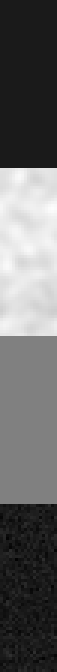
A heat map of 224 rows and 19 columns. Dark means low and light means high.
The table splits into 4 rows of 1 panel. Panel 1,1: very low, flat. Panel 2,1: very high, blotchy, faint in contrast. Panel 3,1: middling, flat. Panel 4,1: very low, fine-grained, faint in contrast.
